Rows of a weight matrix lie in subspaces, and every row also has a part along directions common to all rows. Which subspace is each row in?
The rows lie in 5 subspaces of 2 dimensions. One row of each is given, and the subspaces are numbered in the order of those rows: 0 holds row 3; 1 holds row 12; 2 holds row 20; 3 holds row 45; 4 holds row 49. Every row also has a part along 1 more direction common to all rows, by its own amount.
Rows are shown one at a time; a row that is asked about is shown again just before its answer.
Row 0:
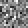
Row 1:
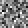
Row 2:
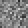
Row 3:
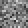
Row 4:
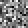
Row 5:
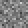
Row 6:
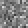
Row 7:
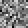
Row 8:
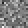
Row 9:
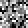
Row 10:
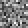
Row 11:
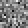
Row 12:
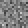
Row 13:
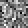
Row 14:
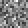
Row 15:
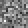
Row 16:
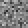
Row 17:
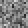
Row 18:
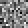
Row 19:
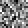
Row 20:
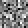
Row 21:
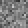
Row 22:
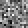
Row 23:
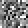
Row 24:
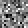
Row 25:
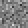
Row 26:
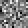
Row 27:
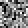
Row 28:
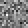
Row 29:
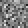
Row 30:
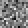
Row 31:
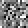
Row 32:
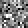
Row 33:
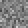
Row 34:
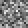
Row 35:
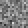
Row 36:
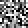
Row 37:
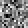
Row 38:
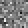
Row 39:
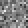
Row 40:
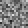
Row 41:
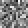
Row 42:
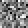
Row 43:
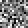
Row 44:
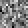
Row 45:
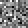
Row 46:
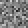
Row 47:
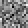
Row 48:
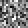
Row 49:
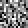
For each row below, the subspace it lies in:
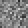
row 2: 2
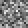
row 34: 1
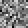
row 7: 4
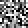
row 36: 3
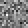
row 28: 1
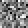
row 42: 2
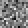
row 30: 0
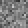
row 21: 0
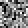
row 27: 4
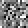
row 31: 2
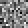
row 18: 1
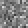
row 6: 2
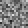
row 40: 3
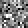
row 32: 2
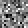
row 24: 2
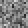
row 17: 0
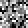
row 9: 0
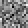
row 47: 0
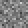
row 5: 1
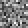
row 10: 4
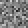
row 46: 3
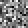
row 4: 3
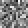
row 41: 2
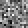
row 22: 3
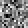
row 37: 2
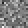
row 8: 1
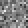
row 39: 0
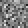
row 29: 2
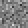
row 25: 0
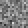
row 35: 3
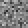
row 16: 1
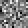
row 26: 1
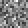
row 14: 4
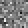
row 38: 1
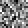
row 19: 3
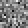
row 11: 4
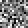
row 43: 4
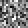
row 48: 4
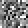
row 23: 2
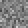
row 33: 4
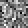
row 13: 4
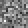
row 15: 3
